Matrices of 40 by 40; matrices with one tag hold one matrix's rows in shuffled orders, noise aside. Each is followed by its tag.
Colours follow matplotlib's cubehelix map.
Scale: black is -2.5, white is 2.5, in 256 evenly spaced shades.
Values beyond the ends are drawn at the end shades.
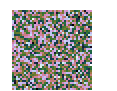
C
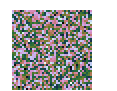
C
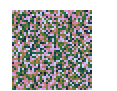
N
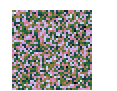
C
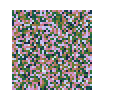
N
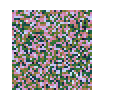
C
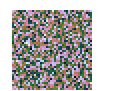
N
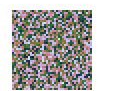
N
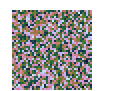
N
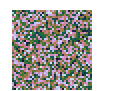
C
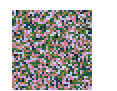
C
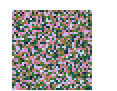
C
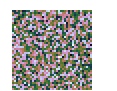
C
